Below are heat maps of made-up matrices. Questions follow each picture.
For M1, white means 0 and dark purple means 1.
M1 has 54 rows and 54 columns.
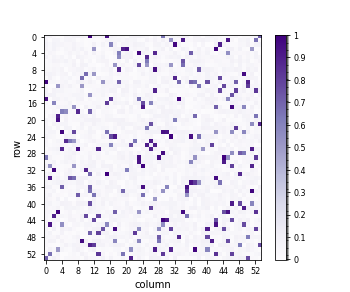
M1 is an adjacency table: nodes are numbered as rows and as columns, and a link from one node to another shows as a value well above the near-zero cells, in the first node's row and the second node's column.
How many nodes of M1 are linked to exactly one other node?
1
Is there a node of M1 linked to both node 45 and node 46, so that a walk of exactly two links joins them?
no
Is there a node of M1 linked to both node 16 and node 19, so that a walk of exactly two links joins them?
no
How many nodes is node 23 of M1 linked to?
8
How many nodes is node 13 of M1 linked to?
4
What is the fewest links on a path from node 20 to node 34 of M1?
3
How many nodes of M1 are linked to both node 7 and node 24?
2
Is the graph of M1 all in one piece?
yes
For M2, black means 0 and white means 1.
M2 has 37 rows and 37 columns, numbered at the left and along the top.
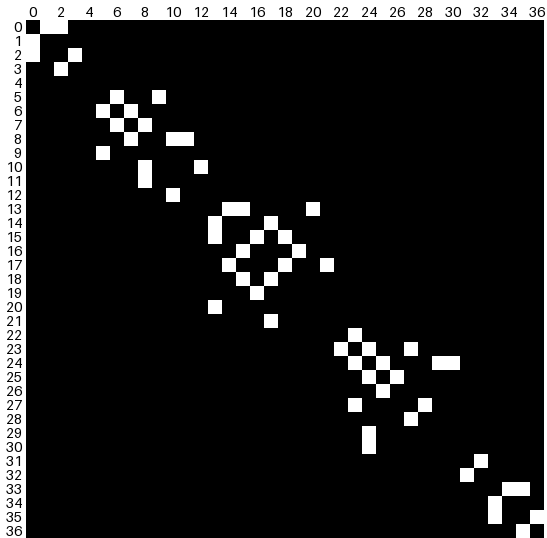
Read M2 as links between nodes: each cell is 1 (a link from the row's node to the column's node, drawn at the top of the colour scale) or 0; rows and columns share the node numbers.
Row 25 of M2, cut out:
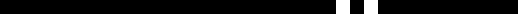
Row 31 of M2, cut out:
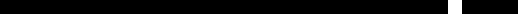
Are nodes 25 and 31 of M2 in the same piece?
no
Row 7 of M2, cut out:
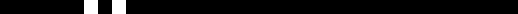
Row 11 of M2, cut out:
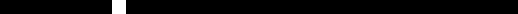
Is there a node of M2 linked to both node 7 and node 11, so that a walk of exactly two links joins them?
yes
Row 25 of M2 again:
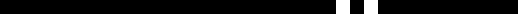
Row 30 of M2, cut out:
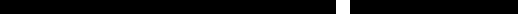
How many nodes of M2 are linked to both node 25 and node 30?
1
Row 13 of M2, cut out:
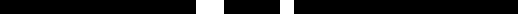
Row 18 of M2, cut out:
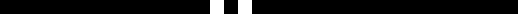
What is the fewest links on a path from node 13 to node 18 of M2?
2
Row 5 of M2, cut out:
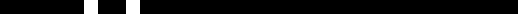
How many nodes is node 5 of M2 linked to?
2
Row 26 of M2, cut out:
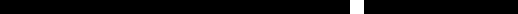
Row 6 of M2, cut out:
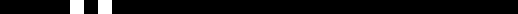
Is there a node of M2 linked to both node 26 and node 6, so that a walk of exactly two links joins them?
no
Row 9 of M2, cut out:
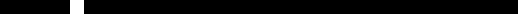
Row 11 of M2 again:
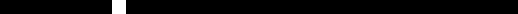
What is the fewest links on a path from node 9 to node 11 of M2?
5
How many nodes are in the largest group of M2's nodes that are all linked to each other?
2
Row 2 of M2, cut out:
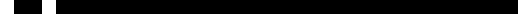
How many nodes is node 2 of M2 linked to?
2
